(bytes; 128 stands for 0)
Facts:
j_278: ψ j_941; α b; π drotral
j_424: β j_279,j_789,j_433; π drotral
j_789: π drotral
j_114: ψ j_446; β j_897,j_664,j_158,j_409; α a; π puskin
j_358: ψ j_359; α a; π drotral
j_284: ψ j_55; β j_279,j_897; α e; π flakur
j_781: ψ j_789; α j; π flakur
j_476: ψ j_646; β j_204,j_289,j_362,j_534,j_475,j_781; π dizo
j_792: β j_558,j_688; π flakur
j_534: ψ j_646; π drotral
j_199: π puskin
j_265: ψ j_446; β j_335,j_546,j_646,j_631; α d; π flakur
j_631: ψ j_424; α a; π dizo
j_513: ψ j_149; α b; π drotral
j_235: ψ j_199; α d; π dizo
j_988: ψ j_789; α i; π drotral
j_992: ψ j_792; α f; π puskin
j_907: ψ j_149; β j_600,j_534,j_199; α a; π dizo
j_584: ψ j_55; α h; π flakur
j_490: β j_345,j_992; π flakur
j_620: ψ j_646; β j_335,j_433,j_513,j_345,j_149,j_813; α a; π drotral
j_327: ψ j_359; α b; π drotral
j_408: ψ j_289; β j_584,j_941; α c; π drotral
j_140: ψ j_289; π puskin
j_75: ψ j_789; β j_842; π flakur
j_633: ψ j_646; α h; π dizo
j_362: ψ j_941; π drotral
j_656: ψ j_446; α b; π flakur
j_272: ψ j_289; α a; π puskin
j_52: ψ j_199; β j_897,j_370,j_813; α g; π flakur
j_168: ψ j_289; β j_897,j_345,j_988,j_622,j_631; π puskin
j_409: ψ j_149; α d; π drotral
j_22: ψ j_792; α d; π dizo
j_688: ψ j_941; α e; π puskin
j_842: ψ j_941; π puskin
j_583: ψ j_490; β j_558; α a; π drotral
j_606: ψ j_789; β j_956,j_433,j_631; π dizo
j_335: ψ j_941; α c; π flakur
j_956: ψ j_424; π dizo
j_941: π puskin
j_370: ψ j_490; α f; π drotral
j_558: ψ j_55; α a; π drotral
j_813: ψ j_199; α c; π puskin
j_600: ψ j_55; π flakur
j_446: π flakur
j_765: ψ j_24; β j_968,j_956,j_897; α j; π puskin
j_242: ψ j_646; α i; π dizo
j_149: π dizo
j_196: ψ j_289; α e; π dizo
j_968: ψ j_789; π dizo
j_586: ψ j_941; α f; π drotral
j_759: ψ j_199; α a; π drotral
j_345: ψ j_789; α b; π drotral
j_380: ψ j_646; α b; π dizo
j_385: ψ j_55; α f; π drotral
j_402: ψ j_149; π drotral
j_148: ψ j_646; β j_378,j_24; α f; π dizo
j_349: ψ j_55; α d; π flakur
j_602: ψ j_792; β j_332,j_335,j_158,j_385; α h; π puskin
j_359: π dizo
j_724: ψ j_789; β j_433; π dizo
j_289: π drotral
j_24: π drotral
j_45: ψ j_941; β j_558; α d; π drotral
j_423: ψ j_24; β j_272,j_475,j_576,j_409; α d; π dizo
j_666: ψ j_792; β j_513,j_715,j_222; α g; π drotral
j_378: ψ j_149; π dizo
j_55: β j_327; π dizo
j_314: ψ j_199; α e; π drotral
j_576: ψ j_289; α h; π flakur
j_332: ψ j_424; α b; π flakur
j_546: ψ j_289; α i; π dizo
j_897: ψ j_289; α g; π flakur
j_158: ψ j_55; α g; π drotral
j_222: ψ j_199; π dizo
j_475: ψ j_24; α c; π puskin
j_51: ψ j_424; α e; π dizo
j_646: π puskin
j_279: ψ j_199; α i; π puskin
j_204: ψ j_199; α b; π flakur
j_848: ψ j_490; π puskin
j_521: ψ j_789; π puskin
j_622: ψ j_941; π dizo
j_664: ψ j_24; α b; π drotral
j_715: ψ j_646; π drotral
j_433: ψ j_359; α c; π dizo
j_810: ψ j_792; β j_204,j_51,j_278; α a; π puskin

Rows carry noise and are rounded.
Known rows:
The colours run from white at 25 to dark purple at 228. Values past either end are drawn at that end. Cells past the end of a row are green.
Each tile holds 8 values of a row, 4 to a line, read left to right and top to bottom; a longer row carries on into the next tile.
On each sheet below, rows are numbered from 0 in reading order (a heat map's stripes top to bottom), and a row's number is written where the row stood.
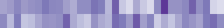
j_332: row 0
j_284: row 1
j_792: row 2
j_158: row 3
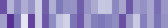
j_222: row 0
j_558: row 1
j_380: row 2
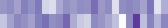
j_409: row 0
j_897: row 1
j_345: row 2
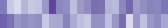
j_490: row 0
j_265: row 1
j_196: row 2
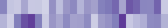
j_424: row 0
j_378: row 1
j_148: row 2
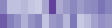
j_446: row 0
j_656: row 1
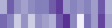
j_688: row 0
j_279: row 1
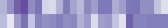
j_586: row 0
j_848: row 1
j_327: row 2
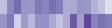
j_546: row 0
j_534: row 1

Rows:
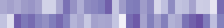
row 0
j_402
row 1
j_272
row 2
j_278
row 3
j_24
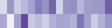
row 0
j_75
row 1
j_622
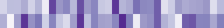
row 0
j_789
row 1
j_45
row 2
j_52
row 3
j_362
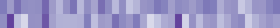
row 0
j_242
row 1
j_433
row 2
j_168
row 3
j_423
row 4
j_584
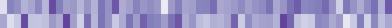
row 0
j_968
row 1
j_633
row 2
j_620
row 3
j_114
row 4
j_907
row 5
j_992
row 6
j_781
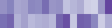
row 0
j_810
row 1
j_55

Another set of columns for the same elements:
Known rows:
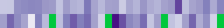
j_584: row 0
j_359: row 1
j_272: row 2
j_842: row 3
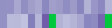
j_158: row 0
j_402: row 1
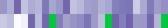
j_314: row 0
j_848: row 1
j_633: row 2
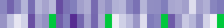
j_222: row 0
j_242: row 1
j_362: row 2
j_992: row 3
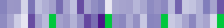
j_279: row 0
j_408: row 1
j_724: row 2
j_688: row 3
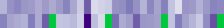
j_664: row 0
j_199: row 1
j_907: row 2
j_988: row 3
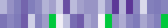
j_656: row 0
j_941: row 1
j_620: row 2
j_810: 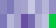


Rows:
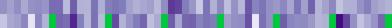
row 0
j_622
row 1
j_380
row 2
j_114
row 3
j_476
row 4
j_75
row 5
j_631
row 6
j_576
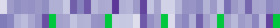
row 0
j_345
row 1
j_204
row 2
j_813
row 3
j_24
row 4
j_409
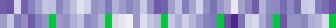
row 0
j_475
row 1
j_765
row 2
j_586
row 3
j_666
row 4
j_897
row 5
j_148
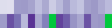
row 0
j_289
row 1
j_140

